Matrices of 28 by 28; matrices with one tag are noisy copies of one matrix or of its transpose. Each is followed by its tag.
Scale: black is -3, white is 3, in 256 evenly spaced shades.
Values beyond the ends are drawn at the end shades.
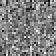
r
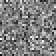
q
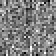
r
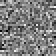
r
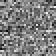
r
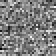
r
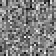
r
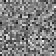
q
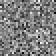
q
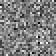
q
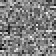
r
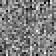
r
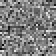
r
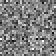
q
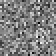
q
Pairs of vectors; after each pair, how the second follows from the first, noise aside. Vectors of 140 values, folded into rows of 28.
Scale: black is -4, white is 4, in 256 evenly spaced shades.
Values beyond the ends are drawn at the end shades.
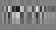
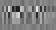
copied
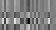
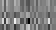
copied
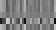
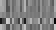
copied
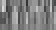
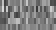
sign-scrambled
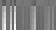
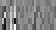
sign-scrambled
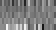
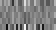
sign-scrambled
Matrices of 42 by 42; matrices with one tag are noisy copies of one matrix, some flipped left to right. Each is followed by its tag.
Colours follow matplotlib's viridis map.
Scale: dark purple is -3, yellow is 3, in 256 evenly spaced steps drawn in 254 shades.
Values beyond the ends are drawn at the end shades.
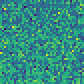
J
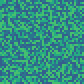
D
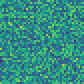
D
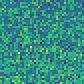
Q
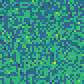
Q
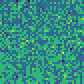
J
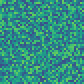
D
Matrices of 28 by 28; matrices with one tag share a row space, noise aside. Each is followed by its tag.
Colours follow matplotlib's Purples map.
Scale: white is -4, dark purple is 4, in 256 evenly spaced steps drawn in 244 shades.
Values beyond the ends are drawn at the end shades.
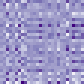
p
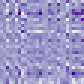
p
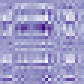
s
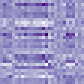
s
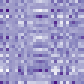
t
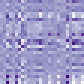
p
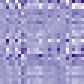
p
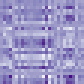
s
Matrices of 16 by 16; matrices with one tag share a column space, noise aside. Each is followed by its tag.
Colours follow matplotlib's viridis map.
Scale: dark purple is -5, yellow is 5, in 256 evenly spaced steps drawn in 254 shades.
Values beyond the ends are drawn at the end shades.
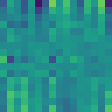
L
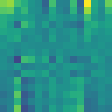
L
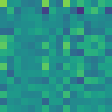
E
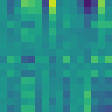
L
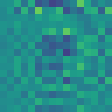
E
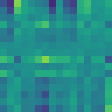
L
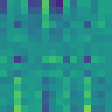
L
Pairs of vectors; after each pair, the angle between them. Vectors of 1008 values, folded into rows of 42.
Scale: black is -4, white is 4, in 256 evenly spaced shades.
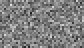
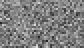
orthogonal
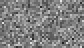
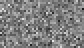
orthogonal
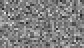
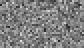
orthogonal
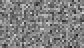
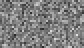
nearly opposite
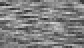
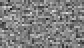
partly aligned
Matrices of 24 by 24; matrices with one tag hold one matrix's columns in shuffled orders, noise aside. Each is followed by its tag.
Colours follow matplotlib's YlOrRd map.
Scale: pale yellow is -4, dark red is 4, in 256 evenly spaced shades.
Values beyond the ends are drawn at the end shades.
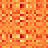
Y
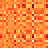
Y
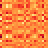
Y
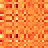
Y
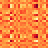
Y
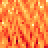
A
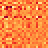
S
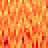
A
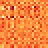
S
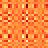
Y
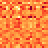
S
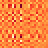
Y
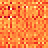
S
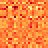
S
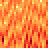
A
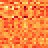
S
